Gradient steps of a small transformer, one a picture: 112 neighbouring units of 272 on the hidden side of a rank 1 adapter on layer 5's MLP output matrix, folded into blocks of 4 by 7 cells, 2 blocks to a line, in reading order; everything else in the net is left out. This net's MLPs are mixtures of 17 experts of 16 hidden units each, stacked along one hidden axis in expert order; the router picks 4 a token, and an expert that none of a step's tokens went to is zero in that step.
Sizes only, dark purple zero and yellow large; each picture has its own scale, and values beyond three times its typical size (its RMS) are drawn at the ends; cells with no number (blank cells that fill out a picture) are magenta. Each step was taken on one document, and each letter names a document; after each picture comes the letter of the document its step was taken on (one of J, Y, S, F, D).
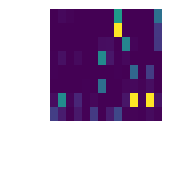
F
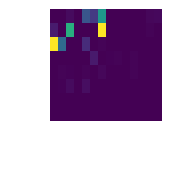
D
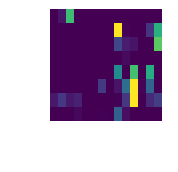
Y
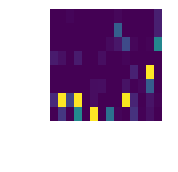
F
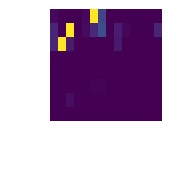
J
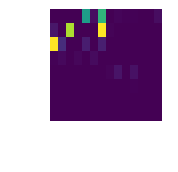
D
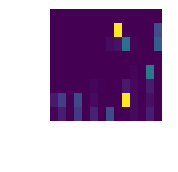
F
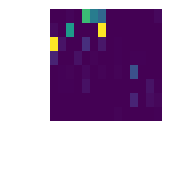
D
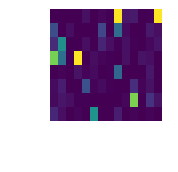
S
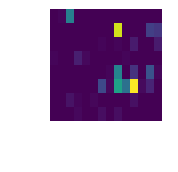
Y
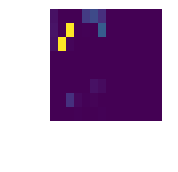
J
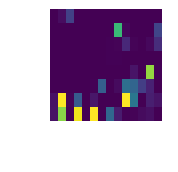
F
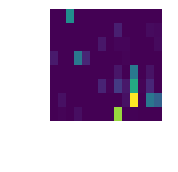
Y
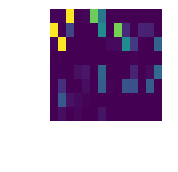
Y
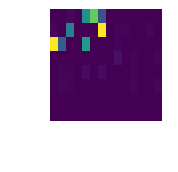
D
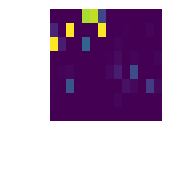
D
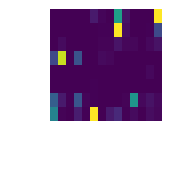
S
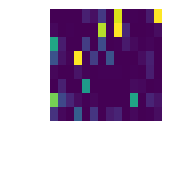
S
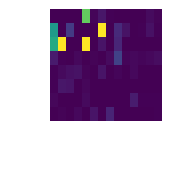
D
